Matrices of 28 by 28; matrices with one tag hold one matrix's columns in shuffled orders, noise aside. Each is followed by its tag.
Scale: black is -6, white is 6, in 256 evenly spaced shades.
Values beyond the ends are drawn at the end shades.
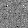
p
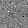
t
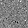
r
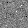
t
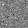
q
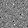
q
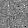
p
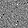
q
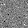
q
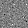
q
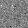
p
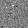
p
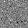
r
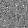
p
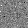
t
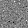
r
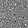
q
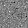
t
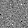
q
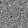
t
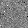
t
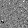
r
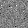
p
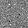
q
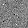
q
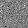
p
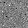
t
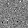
r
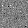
p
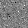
t
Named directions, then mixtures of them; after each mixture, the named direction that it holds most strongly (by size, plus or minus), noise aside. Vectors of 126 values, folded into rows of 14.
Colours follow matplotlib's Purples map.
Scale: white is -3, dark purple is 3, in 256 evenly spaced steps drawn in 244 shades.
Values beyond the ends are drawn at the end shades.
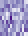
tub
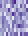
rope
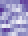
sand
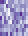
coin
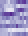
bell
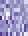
tub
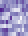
sand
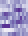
sand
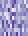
rope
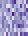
rope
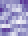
sand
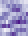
sand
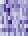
coin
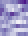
sand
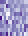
coin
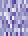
rope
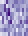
coin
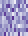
rope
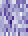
rope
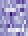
bell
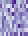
rope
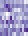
tub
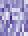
tub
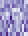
tub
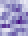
sand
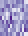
tub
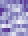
sand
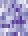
sand
